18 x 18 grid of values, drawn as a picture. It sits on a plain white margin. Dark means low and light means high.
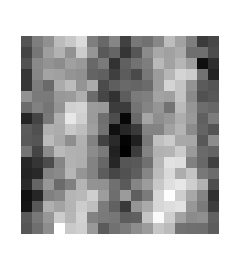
Upright stripes repeat 2 times across the table. The bottom right is the ninth with the highest average. No row or column stands out. No overall slope runs across the table. Streaks run downward. The centre is the ninth with the lowest average.
